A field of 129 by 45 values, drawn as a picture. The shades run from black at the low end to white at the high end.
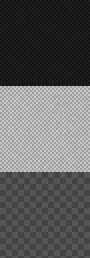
The table splits into 3 rows of 1 panel. Panel 1,1: very low, checkered, faint in contrast. Panel 2,1: high, checkered. Panel 3,1: low, checkered, faint in contrast.
